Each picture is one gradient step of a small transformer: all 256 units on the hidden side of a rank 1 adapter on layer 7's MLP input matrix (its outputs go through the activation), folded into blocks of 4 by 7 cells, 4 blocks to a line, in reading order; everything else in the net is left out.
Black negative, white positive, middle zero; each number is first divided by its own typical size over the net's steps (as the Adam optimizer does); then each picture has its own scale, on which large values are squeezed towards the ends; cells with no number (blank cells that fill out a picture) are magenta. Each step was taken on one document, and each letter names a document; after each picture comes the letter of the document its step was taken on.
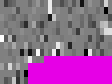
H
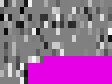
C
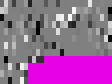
C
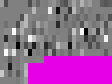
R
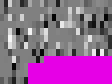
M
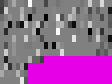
C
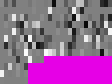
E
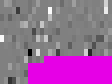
H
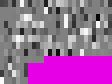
R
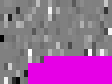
H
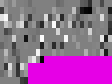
C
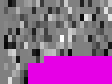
M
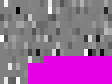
H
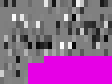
E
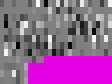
R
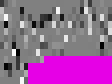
C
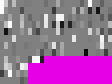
C
